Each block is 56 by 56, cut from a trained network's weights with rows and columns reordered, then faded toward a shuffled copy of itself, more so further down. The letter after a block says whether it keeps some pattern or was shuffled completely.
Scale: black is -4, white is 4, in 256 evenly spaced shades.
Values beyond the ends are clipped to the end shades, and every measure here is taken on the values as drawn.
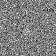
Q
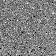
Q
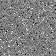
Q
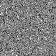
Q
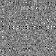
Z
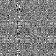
Z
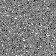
Q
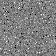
Q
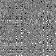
Z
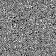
Q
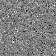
Q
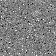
Q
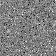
Q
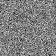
Q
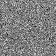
Q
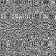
Z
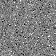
Q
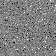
Q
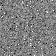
Q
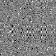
Z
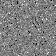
Q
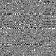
Z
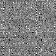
Z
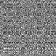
Z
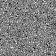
Q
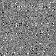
Z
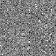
Z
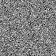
Q
